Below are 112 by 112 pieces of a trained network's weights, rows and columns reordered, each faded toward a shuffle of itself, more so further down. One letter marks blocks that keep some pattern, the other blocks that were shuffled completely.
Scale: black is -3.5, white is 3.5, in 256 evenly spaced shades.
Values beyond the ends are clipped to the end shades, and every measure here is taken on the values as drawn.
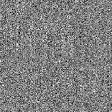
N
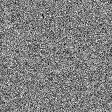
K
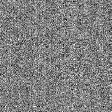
N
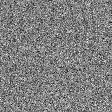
K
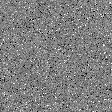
K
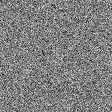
K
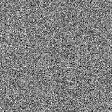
N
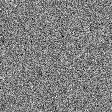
K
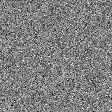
K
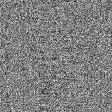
N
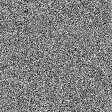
K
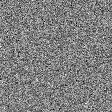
K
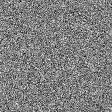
K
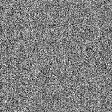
N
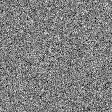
K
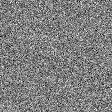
K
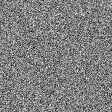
K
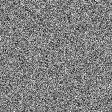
K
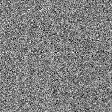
N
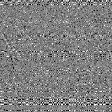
N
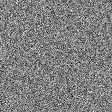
K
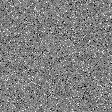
K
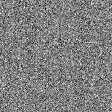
N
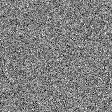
K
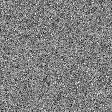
K
